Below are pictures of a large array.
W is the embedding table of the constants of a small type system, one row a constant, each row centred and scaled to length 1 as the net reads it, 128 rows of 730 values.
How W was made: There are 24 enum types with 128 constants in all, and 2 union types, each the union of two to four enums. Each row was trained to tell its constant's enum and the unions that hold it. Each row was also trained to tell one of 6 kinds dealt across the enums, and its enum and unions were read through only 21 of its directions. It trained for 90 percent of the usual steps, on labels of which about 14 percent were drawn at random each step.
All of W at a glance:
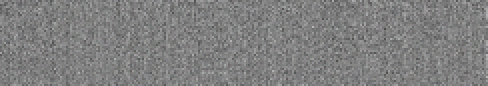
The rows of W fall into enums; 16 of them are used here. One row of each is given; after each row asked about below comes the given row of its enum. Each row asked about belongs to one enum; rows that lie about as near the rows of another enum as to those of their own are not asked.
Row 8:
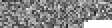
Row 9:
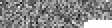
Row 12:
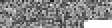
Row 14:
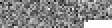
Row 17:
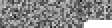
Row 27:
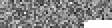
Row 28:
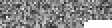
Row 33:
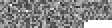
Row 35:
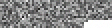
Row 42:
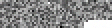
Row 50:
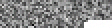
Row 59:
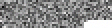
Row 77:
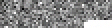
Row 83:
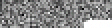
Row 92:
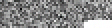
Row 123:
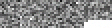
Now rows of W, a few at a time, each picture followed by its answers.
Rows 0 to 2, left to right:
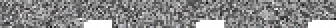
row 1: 17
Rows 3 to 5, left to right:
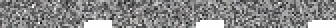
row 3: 42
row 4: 28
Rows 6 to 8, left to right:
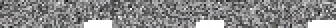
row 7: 28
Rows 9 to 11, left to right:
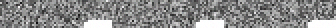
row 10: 17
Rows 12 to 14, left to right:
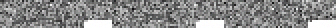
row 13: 92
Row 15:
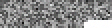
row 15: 50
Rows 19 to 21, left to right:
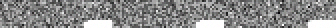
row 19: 83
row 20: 83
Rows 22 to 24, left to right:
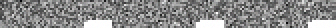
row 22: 28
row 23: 17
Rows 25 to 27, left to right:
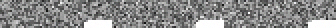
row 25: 83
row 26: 9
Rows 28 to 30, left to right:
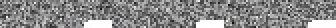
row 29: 50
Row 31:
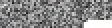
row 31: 17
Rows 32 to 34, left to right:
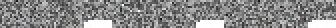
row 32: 42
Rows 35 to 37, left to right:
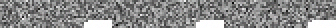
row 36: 59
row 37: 8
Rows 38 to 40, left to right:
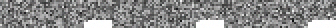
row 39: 9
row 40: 9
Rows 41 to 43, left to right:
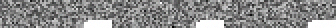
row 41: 50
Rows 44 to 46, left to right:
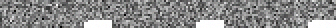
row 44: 42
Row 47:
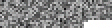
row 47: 8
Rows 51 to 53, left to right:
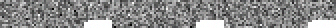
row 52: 8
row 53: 83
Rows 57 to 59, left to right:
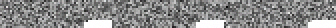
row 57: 33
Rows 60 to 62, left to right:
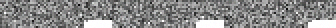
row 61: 28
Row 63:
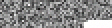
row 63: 59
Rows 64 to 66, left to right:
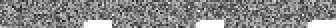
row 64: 92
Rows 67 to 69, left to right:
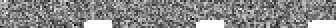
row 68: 83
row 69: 8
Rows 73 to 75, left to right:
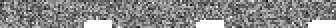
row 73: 28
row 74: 50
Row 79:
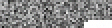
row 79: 8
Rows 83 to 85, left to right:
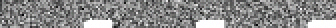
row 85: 50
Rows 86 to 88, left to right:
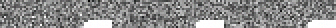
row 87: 59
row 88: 59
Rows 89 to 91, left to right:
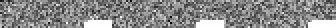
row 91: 50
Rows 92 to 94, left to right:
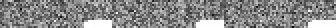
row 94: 28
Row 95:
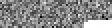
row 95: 14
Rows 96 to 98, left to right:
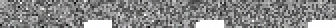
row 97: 17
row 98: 83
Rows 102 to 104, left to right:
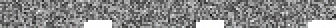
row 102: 92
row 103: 33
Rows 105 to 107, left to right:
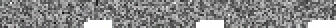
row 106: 50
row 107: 17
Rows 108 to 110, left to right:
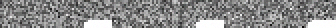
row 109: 83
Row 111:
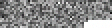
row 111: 28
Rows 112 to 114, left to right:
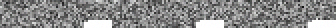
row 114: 8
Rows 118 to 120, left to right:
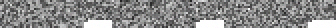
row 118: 17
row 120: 8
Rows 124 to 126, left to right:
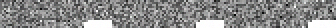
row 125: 42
